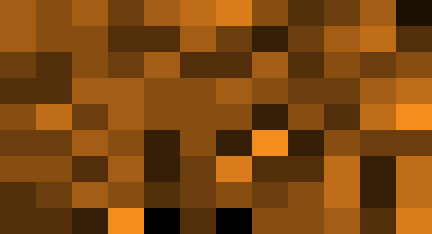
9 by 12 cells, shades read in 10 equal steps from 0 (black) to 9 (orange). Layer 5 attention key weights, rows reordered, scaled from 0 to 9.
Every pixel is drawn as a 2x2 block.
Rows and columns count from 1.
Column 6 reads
7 6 3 5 5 5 4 4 3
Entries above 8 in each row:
0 0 0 0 1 1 0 0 1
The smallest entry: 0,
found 2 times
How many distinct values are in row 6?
5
